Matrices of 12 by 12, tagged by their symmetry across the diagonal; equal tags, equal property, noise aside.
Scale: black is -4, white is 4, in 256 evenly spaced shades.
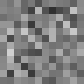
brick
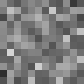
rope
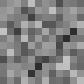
rope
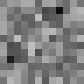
rope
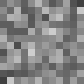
rope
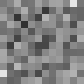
rope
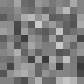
brick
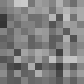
brick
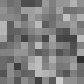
brick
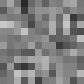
brick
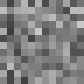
brick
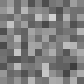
rope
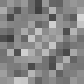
rope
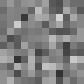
brick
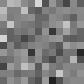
rope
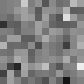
brick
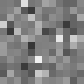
rope
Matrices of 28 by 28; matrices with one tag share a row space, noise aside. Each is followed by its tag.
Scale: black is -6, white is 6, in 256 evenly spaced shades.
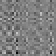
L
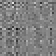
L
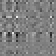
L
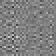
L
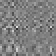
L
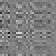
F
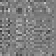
F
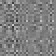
L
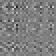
L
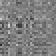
F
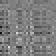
F
